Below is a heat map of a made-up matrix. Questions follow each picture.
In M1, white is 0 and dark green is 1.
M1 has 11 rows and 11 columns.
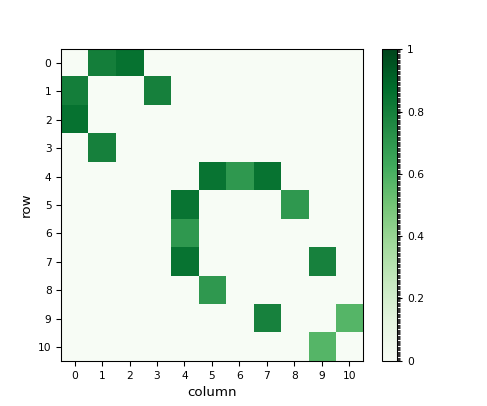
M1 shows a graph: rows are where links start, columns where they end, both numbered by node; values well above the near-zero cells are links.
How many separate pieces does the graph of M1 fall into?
2
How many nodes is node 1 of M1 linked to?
2
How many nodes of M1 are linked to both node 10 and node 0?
0
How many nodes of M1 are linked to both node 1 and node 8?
0
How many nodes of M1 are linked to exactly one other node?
5
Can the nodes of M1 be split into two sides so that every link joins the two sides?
yes
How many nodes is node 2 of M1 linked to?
1
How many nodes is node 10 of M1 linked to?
1
